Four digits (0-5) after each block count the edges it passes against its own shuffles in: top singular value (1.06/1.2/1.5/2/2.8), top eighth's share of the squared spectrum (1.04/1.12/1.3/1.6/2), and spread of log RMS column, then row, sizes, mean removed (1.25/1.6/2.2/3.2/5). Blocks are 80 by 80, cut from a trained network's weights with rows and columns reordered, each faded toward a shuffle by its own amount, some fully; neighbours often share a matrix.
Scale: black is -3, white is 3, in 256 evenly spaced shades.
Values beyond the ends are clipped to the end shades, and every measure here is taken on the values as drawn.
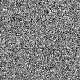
2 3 0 1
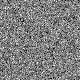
0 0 0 0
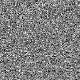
2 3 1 2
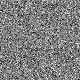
0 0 0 0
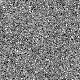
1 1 0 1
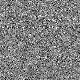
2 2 0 2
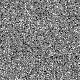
0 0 0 0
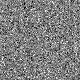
0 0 0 0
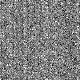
2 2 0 2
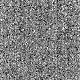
2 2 0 1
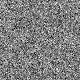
0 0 0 0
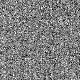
0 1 0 1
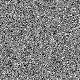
1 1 0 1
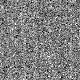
2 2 0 1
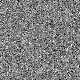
0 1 0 1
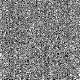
2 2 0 2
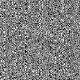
3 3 3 1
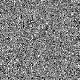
2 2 2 0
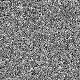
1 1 0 0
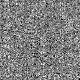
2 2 0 2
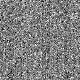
2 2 0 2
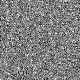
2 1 0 0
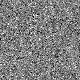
1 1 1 0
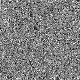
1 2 0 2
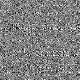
2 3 0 3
